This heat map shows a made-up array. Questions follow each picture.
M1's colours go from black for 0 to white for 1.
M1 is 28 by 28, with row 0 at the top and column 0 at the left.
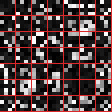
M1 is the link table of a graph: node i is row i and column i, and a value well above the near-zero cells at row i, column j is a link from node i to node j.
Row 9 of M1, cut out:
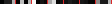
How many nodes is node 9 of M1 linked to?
8
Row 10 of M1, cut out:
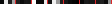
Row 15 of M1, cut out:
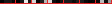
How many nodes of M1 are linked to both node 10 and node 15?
3
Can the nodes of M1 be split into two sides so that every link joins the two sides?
yes
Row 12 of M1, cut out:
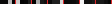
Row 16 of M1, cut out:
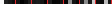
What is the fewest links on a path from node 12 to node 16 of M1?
4
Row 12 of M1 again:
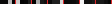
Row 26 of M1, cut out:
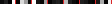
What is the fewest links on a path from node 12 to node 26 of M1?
3
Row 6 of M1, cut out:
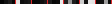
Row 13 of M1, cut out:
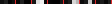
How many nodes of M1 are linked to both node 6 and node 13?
1
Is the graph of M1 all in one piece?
yes
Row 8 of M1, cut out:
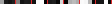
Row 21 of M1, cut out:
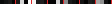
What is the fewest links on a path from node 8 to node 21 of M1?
1
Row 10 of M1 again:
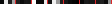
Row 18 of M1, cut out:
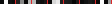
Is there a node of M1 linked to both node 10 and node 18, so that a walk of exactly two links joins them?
yes
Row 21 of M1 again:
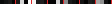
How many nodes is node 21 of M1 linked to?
7
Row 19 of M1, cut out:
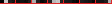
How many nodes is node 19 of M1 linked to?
5
